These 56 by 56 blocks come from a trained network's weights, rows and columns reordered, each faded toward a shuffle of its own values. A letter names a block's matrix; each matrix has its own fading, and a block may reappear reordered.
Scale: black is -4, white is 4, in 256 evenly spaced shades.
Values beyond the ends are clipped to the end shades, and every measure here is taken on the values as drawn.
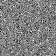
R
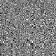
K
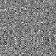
K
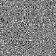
K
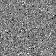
R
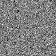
R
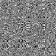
K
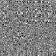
K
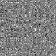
K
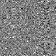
K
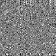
K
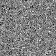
R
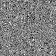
R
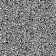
R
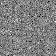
R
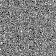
R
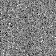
R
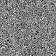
R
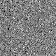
R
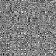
K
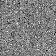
R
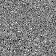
R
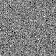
R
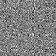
K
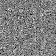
R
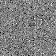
R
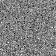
R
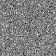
R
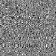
K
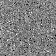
R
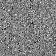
R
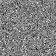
R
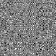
K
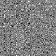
K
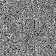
R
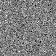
R
